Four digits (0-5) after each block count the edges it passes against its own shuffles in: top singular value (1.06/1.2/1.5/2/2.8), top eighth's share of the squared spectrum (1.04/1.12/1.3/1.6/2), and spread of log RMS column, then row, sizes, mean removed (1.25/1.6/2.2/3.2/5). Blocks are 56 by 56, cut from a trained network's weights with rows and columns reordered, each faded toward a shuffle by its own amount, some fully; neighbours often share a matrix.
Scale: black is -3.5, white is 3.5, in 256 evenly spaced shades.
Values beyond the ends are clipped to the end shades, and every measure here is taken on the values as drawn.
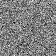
0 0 0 0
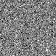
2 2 0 0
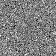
1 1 0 0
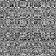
4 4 2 3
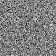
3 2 0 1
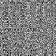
3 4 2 1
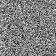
0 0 0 0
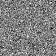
0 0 0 0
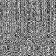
4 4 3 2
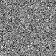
3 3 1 1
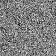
0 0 0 0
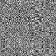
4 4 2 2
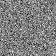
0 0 0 0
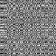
5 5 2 4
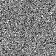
0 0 0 0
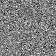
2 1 0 0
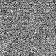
3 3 0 1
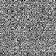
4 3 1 2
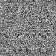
3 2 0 1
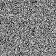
2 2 0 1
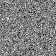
1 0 0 0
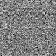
3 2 0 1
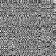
4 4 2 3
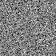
0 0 0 0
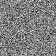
2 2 0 0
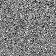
1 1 0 0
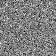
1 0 0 0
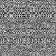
4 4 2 3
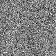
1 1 0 0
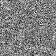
2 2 1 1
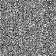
2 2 1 0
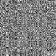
4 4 2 1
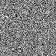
2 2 0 0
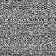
4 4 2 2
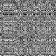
4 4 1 3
